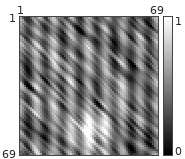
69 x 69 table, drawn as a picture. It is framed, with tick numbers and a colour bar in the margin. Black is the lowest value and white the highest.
No row or column stands out. There is no overall slope. The ninth with the highest average is the bottom middle. One bump rises in the bottom middle. Upright stripes repeat 8 times across the table.
